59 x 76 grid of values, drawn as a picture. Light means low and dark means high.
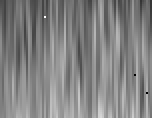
Streaks run downward. The bottom left is the smoothest part. Overall the values sit about 50% of the way up the scale. Three lone cells stand out: two far higher and one far lower than their neighbours. Values rise toward the top.
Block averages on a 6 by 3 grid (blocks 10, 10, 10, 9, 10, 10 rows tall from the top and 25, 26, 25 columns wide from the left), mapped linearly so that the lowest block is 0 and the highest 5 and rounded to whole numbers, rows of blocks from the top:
5 4 4
4 3 3
4 2 2
3 2 2
2 1 2
1 0 1
